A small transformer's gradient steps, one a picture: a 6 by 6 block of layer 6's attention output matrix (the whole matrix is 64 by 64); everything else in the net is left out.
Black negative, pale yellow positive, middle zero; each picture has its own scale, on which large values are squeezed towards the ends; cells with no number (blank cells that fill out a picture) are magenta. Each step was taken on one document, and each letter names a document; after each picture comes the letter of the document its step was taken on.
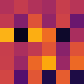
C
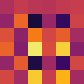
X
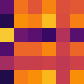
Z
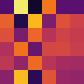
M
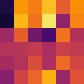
Z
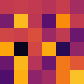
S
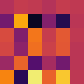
X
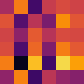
M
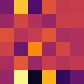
M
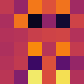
X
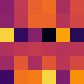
Z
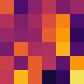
C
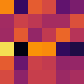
S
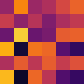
S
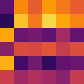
Z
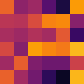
C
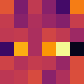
C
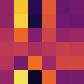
M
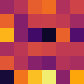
Z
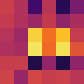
X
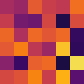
X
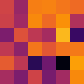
C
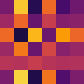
M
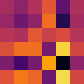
X
